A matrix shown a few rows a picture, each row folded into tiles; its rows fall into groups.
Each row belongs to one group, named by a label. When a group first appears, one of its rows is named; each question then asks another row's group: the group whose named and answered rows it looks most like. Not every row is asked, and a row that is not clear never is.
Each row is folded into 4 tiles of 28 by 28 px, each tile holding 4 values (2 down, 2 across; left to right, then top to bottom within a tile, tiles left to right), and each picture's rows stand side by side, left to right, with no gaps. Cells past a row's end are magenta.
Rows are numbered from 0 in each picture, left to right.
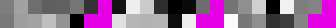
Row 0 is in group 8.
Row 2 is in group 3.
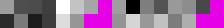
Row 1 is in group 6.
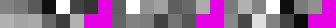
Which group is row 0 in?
3
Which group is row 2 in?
8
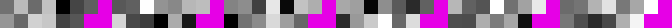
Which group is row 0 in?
8
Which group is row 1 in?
3
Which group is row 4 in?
8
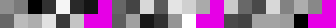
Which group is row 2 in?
8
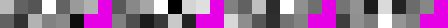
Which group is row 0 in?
8
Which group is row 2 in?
3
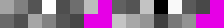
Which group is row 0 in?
8
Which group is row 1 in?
3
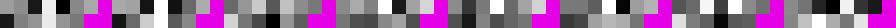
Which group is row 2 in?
3
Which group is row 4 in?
8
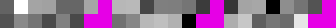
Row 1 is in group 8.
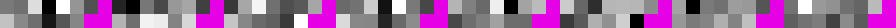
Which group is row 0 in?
3
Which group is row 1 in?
6
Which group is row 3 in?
3
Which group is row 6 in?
6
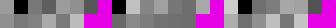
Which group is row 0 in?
6
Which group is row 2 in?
6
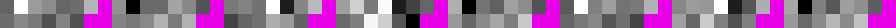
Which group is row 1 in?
6
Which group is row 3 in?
8
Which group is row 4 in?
6
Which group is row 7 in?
6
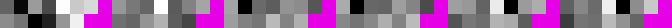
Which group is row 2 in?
6
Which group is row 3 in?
6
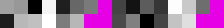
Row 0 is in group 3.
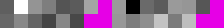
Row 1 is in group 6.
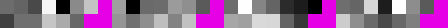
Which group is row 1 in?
6
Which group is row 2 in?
8
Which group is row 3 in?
3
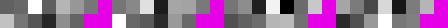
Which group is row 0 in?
3
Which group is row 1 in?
3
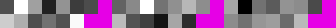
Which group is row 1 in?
3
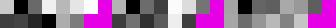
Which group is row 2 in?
6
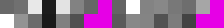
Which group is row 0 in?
3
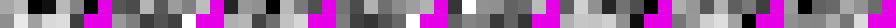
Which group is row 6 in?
8
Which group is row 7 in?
6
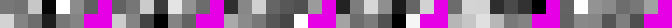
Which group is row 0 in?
3
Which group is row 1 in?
3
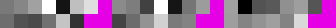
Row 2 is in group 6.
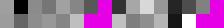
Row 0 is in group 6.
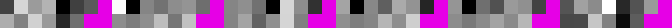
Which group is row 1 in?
6
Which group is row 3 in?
6
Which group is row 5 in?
8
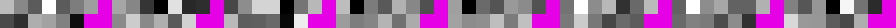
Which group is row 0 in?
8
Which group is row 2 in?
8
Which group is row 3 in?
6
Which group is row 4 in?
6
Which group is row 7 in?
3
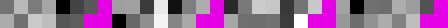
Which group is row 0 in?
8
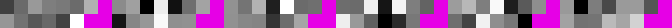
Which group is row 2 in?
3
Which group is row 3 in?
3
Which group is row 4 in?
8
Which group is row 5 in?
6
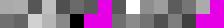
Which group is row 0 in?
8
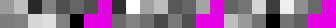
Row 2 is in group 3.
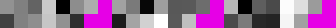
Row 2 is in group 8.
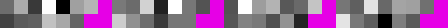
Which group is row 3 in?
3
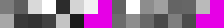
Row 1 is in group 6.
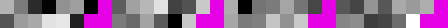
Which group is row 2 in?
6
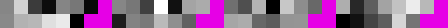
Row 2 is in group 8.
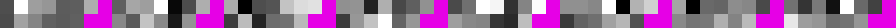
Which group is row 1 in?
8
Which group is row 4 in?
8
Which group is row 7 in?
3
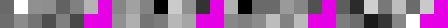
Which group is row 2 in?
6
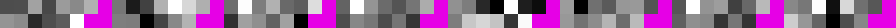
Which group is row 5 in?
6
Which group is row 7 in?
3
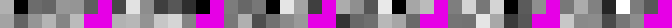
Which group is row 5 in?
3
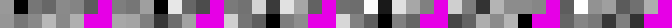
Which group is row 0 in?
6
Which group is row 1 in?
3
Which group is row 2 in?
3
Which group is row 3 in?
3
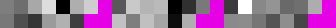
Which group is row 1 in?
8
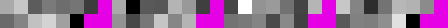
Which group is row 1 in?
6
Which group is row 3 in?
8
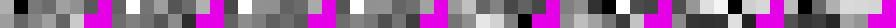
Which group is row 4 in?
8
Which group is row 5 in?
3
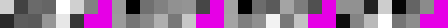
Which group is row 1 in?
6
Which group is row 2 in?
6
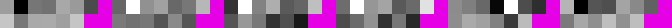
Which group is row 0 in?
6
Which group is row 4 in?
3
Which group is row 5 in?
6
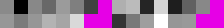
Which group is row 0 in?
6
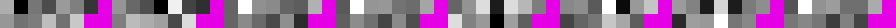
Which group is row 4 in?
3
